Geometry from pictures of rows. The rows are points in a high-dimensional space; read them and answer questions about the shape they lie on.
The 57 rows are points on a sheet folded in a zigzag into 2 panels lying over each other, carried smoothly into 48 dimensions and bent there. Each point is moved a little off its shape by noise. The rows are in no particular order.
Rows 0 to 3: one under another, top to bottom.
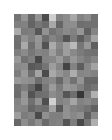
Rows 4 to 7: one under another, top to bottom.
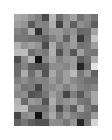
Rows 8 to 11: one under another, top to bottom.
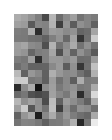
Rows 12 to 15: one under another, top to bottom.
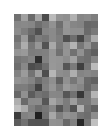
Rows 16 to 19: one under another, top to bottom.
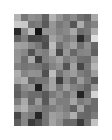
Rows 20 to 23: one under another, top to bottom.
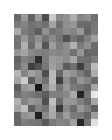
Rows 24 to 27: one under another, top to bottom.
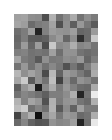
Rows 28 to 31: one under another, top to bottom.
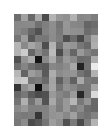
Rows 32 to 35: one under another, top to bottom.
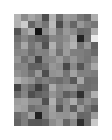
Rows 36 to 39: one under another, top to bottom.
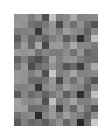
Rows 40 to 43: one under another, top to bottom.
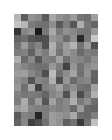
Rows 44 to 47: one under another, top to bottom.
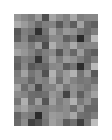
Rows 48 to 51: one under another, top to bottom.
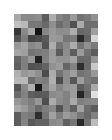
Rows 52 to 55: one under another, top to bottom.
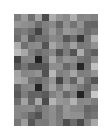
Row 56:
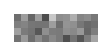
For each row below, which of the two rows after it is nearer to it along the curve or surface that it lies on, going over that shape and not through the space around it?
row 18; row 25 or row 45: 45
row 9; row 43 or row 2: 43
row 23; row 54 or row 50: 54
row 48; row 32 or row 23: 32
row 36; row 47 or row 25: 25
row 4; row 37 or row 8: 8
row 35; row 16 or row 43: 43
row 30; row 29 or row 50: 29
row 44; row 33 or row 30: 30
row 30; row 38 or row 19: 38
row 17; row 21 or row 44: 21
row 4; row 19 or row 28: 19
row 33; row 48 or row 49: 49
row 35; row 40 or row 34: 40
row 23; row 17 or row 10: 10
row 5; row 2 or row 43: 43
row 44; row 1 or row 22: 22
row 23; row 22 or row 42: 22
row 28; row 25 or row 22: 25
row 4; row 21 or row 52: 21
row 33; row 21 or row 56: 21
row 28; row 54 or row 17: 54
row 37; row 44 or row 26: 44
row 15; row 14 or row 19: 14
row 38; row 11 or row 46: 11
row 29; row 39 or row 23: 23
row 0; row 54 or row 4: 54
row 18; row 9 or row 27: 27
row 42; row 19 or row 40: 19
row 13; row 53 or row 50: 50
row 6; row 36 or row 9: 9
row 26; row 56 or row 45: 45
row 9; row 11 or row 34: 11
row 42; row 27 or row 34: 27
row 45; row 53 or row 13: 53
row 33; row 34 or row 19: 19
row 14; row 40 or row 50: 40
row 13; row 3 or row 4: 4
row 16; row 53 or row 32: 32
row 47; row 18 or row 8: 8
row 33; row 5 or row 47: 47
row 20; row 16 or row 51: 51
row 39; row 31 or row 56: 56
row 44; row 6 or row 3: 3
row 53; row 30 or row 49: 30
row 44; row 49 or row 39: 39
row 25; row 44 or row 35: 44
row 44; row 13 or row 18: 18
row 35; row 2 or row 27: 27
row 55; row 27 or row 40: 40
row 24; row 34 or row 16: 16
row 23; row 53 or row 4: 53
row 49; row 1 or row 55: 1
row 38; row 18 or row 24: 18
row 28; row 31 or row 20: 20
